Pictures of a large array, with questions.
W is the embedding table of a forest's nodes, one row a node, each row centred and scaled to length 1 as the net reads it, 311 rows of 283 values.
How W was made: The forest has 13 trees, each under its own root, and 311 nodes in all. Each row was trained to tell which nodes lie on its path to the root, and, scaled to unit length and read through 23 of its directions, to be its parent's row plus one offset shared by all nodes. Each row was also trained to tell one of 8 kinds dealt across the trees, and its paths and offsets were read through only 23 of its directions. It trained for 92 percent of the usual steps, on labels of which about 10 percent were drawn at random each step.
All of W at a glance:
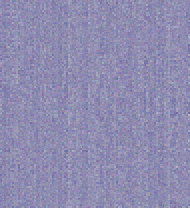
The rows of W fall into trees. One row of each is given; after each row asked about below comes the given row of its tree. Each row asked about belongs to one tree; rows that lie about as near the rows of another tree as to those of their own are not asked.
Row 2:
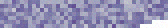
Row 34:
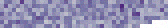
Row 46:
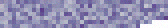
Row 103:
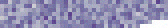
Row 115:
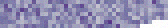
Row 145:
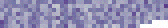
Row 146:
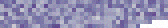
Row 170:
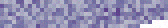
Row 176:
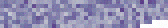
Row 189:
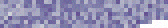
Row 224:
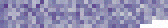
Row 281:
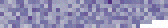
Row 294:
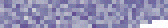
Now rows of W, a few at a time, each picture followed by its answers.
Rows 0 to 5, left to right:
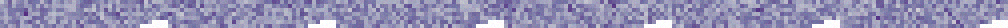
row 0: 34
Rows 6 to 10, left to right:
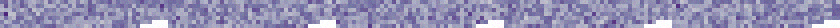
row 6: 224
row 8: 34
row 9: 115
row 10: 103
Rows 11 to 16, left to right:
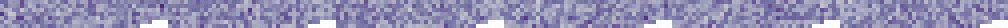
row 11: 224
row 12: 34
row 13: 34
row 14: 224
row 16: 46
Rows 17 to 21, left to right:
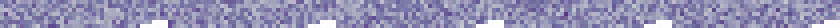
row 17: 146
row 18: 145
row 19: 34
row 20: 146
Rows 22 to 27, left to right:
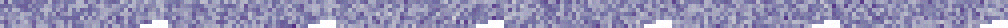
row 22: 176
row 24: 189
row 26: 103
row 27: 34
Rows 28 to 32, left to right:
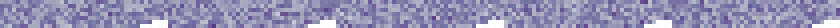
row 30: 170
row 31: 176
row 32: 146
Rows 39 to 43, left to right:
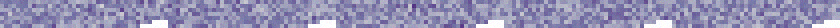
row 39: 176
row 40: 34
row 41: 294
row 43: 294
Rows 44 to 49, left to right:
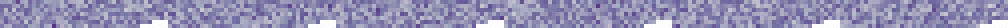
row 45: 224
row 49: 294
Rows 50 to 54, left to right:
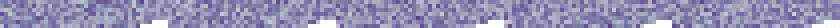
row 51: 146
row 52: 294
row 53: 294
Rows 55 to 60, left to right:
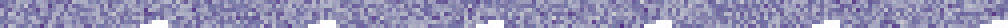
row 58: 46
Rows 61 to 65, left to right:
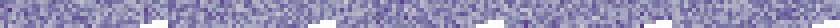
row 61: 176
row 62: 103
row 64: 46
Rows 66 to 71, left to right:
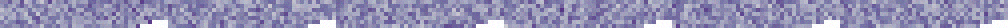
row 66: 170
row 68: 176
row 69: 176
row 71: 189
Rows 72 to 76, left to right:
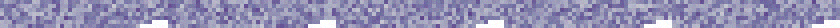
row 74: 34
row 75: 176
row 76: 34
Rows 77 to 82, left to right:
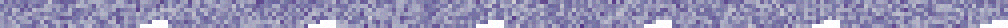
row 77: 294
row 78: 170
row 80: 146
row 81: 103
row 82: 115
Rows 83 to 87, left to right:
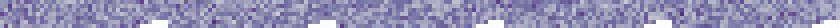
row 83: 176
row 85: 294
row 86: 115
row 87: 34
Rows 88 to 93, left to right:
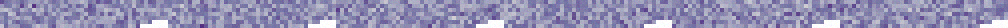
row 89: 170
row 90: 189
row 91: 46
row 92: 189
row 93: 103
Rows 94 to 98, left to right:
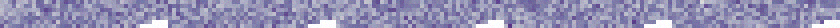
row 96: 294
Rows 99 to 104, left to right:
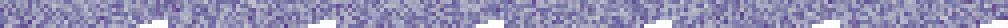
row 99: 145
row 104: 46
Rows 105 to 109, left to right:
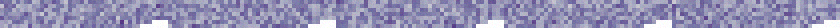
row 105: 189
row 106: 294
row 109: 34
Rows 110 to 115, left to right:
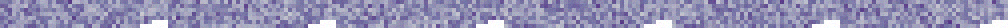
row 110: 34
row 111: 189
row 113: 294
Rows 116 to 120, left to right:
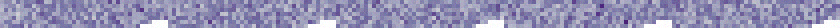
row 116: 46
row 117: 115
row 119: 145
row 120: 103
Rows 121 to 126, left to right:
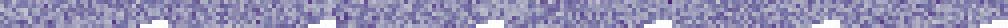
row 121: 46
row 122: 176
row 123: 34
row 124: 189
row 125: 115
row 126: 115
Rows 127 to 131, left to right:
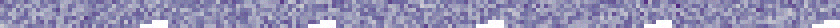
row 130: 176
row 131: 146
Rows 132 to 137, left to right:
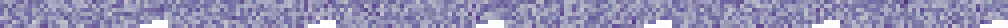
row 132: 103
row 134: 224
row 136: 103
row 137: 103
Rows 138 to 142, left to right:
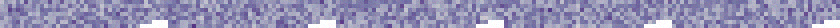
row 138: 294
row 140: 115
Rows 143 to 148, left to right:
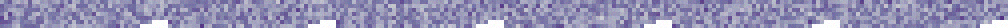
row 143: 34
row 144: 34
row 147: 103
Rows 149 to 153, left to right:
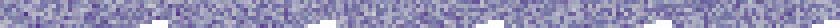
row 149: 294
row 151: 294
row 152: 103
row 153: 34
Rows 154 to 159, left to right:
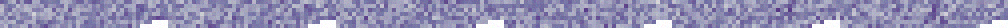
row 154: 46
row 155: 46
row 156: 281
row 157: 34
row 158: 170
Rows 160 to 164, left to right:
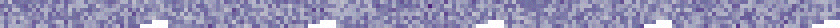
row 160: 176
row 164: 34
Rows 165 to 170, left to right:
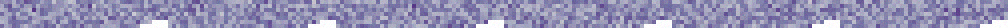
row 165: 46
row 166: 176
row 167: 294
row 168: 145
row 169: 170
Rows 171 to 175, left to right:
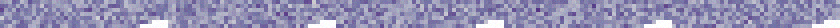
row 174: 103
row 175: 294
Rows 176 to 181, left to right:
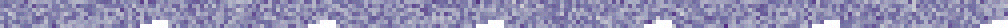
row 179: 146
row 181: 34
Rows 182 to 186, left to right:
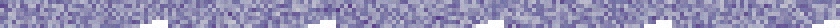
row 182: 224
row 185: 170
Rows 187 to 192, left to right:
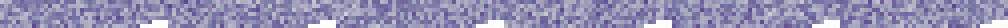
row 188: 176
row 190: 176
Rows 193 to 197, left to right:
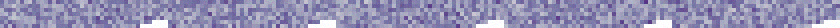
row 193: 170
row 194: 103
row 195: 294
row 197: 103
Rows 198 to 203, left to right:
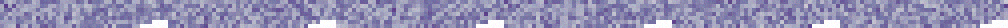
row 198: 103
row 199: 170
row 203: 103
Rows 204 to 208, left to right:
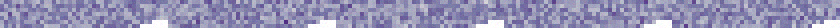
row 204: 294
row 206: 103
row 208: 170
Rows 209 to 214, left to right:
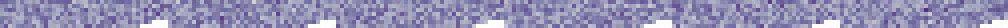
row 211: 145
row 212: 294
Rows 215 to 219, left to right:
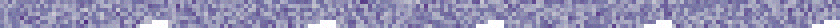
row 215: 145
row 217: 176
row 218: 103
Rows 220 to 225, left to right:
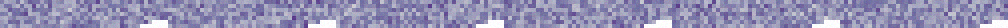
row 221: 176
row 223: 103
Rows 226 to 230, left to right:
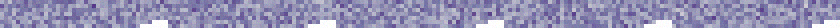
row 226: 294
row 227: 34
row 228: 146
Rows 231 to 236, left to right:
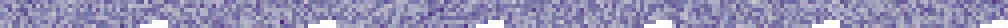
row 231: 176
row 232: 46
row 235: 176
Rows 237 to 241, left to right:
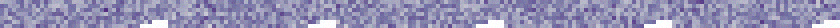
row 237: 170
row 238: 34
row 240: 176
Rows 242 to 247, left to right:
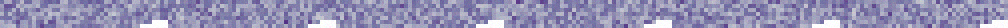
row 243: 224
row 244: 294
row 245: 146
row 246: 115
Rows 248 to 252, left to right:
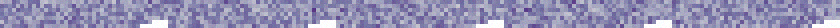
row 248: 2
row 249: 189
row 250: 294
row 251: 34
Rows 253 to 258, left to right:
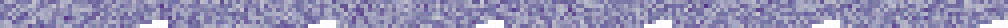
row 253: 224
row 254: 189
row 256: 103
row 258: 176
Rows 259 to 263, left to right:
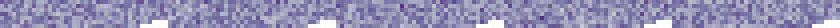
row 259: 115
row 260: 146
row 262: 103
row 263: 189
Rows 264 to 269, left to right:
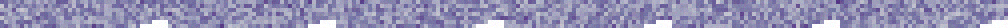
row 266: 294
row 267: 189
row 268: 189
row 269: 146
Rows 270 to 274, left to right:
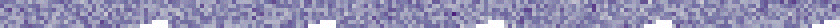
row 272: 115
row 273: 176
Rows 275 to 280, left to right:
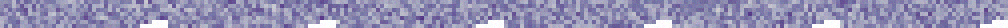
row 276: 103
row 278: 294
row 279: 115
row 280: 176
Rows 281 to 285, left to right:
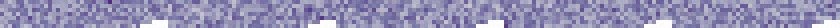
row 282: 46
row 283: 176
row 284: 145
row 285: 2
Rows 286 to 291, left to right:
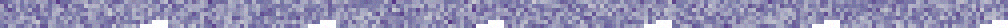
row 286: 103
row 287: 103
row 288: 46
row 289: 294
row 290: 146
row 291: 115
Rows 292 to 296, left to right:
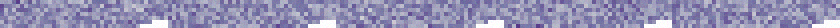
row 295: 170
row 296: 224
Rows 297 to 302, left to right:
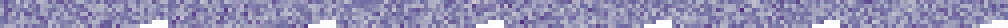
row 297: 115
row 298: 176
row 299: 46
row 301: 170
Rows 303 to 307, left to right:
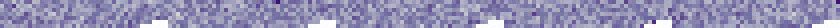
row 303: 189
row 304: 281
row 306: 170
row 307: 189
